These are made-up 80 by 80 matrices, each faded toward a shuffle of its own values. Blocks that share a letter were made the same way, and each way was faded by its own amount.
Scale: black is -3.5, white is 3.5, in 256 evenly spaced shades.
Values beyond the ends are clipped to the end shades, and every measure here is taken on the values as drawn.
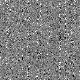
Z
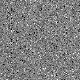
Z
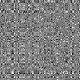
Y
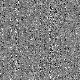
Z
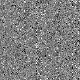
Z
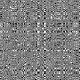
Y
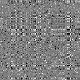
Y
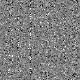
Z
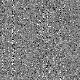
Z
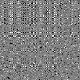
Y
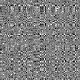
Y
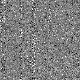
Z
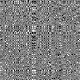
Y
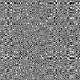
Y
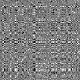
Y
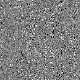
Z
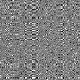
Y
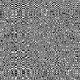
Y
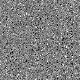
Z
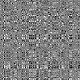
Y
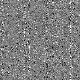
Z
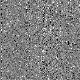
Z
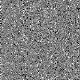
Z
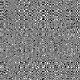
Y
